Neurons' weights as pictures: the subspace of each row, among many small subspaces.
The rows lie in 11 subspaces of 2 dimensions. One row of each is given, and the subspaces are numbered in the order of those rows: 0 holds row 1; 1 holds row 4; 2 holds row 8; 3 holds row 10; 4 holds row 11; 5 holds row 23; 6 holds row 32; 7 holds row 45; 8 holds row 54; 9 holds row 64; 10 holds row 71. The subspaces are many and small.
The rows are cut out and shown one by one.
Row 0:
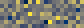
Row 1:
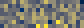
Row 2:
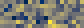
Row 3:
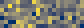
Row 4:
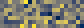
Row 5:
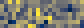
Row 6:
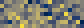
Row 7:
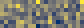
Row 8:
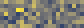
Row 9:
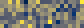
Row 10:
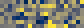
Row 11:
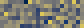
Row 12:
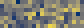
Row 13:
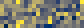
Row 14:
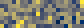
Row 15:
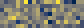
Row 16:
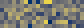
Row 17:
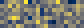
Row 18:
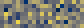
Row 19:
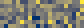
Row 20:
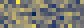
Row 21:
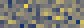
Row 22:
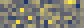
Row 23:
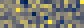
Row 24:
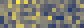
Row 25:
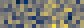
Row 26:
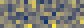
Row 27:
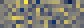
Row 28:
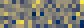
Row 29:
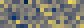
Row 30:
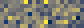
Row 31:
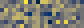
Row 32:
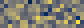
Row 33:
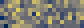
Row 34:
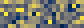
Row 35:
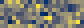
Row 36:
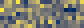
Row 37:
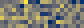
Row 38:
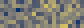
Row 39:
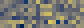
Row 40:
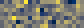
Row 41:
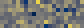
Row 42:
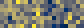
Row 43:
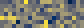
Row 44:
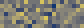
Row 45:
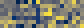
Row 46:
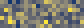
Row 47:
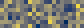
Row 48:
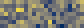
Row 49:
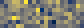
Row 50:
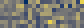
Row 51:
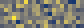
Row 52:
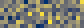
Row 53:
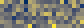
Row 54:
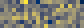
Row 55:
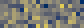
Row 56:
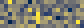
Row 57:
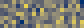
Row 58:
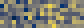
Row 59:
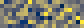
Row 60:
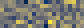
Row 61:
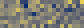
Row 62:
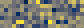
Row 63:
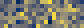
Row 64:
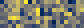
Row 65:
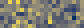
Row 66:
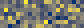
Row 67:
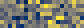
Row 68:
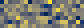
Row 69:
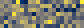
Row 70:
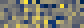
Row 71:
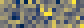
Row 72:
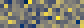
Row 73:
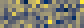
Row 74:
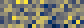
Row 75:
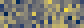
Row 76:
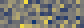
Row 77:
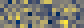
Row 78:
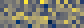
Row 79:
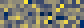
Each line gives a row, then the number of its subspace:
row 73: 8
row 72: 1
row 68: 6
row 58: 5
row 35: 4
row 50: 8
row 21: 1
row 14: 0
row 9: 8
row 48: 2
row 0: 1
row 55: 0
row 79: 4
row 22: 9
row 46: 4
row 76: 4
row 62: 7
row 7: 0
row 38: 2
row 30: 1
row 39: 7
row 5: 1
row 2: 3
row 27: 9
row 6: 6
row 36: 7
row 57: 0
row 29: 10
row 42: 3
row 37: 8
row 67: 8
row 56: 1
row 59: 6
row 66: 4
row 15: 10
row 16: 6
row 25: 3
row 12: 5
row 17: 9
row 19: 0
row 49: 9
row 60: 10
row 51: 10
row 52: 1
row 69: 5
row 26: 2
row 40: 9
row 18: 4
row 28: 0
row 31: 7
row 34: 2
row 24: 7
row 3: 10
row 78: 3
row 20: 5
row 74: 3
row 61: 5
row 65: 7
